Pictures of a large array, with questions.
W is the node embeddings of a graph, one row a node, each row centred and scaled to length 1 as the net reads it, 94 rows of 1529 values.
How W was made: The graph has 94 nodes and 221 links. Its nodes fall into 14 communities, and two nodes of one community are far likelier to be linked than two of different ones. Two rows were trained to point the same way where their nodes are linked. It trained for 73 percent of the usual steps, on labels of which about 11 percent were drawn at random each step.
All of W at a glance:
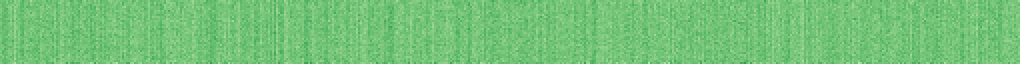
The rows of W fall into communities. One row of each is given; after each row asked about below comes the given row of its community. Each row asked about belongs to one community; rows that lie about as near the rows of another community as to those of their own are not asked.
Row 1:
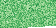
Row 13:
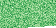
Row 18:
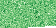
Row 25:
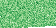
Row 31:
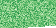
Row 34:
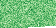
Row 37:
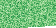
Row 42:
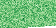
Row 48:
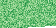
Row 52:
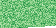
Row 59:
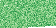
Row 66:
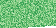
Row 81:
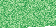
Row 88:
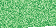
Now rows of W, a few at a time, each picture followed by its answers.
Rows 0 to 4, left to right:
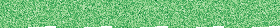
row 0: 25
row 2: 1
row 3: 18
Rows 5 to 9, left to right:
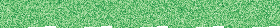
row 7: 48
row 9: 59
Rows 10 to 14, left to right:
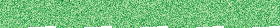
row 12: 88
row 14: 59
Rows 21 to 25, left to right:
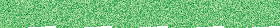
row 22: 42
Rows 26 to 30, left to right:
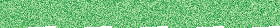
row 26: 31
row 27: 1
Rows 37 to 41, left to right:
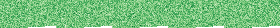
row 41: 18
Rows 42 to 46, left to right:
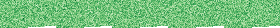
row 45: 59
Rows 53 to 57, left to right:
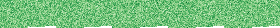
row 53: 88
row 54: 1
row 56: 37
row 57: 81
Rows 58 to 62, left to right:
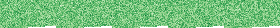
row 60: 31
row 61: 34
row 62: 31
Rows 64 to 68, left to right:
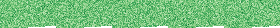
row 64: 88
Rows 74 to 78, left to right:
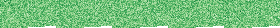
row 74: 88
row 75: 31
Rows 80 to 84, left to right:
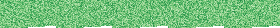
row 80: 18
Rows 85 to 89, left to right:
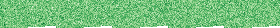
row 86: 52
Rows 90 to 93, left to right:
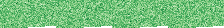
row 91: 18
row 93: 34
